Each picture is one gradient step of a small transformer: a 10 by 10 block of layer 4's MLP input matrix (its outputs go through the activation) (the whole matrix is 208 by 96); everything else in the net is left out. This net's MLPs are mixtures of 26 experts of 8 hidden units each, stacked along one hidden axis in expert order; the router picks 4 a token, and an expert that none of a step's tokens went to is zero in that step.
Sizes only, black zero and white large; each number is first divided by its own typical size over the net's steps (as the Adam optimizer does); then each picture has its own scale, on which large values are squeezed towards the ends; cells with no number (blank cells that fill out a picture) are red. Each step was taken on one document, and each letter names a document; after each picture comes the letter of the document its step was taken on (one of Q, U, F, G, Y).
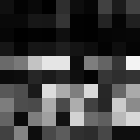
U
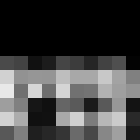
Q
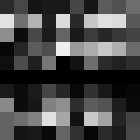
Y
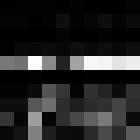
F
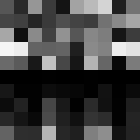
Y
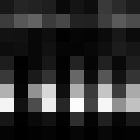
U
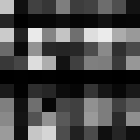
Y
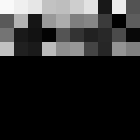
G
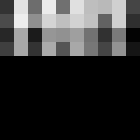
G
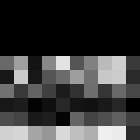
Q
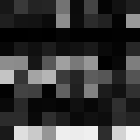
U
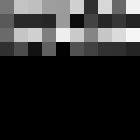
G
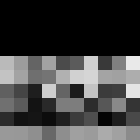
Q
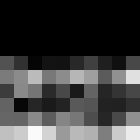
U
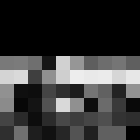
Q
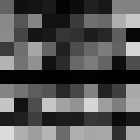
Y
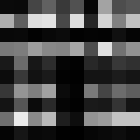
U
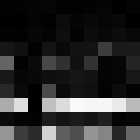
F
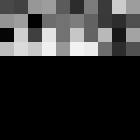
G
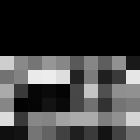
Q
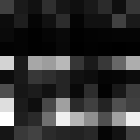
U
